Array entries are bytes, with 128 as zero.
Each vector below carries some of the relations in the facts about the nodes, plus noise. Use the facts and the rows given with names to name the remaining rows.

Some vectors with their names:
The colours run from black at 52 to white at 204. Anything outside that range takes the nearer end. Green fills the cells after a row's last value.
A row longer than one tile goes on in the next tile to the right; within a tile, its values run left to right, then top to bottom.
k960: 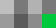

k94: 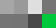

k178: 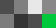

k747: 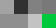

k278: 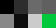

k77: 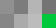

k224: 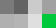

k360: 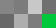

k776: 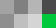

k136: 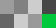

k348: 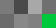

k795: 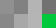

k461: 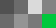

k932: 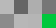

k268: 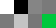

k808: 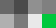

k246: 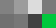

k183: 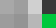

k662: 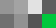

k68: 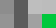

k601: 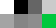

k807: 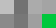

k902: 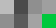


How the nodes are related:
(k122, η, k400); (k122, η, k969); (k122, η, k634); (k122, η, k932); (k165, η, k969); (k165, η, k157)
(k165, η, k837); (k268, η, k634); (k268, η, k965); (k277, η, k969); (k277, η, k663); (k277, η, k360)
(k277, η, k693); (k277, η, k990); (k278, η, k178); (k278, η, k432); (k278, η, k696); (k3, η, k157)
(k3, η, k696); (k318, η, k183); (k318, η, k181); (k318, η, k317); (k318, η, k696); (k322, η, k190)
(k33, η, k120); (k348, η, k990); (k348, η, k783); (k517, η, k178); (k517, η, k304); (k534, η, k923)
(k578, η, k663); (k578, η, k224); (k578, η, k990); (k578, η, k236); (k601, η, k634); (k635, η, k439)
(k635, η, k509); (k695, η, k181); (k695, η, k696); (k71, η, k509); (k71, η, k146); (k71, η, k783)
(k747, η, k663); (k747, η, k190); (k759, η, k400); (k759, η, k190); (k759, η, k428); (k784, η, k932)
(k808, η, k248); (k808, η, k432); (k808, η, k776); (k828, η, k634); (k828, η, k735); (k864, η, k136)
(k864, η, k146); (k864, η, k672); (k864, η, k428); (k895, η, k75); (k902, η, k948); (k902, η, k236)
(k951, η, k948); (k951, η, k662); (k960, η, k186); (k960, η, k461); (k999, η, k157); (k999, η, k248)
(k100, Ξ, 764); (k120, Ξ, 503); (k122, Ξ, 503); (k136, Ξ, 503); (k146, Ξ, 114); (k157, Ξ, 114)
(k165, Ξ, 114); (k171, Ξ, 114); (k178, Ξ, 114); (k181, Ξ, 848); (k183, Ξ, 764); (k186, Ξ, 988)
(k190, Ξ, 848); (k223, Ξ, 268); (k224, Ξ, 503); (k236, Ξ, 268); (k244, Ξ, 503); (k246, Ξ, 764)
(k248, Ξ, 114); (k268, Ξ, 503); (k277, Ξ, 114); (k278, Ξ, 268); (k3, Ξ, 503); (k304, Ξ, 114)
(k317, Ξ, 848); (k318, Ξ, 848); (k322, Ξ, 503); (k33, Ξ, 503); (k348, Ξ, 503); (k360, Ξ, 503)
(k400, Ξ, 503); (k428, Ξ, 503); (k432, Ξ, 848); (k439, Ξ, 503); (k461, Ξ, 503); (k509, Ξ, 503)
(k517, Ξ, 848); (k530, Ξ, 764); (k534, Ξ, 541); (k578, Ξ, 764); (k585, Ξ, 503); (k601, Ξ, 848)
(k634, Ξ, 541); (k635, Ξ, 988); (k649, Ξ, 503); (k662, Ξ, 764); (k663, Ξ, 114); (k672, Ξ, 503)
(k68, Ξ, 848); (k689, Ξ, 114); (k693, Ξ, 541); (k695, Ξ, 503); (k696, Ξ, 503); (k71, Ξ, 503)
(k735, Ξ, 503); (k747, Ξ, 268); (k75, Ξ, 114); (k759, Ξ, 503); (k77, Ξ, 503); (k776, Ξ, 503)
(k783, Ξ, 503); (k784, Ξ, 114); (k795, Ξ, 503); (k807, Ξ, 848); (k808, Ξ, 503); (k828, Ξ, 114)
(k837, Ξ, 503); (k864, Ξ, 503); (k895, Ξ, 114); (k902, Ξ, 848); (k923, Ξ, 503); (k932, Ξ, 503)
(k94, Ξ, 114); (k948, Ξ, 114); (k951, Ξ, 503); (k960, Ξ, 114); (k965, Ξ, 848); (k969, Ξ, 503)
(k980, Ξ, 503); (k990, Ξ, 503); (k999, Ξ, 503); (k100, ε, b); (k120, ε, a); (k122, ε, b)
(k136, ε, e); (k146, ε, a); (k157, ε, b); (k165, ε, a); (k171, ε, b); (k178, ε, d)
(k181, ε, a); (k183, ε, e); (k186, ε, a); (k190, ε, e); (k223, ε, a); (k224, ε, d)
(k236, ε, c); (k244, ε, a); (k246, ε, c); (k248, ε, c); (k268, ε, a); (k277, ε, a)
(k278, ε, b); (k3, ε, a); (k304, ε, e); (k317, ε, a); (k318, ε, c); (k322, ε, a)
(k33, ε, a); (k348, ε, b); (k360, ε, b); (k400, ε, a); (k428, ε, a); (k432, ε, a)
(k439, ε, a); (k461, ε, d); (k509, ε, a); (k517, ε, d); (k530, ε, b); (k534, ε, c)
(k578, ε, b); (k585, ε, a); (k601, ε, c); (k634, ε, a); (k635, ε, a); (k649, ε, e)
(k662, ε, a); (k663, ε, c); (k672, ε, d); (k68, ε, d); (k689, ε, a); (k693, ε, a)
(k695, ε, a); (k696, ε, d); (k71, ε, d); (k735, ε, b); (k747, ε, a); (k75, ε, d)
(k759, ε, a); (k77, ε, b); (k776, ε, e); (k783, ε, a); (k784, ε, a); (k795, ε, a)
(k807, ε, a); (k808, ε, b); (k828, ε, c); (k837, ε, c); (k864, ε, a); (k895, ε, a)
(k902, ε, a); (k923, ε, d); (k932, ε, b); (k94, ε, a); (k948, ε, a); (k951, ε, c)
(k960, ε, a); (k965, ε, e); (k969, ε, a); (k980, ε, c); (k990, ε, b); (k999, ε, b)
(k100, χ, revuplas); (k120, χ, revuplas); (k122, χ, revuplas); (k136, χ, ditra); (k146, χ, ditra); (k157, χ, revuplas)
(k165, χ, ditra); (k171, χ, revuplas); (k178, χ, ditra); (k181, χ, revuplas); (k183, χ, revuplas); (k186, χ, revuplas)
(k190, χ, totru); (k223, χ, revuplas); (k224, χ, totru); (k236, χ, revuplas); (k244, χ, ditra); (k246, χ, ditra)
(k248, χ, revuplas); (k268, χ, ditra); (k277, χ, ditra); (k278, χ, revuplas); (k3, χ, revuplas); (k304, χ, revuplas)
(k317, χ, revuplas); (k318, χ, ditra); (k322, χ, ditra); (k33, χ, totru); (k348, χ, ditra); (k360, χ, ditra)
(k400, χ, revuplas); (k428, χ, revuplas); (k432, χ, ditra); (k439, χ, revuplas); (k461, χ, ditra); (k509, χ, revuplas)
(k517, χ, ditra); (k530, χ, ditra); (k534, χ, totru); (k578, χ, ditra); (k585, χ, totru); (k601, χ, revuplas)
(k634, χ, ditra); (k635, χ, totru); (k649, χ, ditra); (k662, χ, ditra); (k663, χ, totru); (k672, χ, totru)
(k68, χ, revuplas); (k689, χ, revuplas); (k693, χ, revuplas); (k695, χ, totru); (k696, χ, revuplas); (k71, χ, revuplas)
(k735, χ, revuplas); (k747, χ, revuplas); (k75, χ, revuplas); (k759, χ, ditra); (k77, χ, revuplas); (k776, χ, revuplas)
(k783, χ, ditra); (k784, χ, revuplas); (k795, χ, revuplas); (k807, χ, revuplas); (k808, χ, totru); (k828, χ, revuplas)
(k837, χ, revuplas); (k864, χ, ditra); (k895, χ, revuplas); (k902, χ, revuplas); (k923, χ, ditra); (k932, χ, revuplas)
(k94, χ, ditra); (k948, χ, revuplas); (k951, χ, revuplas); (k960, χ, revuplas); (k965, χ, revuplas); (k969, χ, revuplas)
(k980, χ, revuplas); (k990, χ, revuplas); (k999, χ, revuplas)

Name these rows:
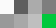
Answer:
k965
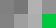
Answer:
k236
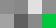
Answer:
k75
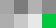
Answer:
k585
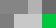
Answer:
k186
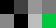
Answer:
k696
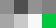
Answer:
k635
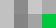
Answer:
k663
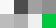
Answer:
k190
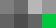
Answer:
k432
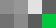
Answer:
k530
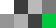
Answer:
k634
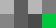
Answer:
k277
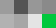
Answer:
k33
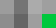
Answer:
k317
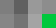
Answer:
k951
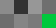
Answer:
k322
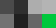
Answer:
k517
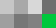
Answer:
k693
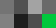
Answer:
k165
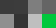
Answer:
k999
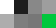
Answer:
k828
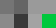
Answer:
k181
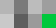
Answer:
k534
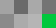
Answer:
k969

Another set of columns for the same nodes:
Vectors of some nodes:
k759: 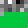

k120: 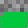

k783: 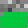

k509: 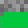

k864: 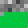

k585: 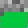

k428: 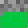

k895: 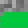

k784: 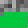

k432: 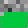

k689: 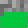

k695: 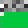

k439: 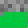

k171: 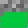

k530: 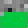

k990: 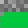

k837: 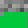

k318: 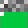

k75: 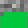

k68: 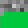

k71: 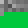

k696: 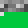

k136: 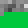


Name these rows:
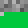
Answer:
k181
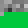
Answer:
k246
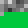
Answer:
k348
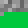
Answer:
k248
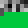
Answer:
k828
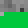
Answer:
k183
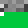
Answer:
k278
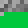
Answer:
k157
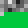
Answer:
k578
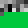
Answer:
k268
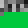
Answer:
k122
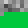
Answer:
k178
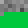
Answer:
k776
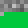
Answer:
k236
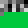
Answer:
k601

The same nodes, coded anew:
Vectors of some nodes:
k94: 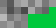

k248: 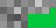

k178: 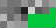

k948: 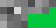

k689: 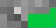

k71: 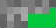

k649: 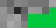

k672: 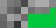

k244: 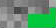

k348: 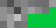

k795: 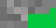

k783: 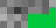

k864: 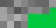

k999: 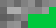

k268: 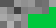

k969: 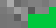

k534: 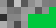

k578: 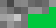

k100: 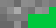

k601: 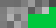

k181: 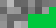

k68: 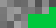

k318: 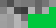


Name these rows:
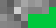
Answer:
k784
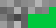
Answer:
k304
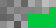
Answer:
k695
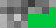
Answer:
k662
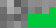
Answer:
k696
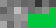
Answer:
k902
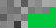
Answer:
k585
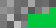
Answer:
k965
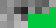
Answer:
k432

